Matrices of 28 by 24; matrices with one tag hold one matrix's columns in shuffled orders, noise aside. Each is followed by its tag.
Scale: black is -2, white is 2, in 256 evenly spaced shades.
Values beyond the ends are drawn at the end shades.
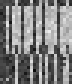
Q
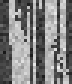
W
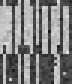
Q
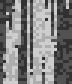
W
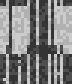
Q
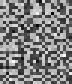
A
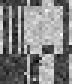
Q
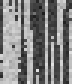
W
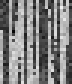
W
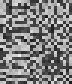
A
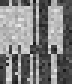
Q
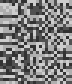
A
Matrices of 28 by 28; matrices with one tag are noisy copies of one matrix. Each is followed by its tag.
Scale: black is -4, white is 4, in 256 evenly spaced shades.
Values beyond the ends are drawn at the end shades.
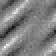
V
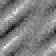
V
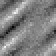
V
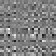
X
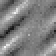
V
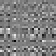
X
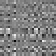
X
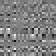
X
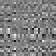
X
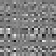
X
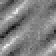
V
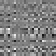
X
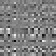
X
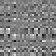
X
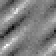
V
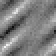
V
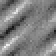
V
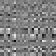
X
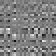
X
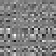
X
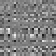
X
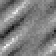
V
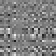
X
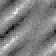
V
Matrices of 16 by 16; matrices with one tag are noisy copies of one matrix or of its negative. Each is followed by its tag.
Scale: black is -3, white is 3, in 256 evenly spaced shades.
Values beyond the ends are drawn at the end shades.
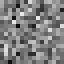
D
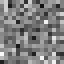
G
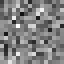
D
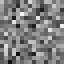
D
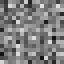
G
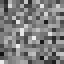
G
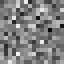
D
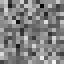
G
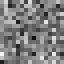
G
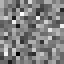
D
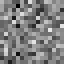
D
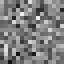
D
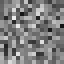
D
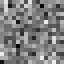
G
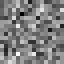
D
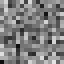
G
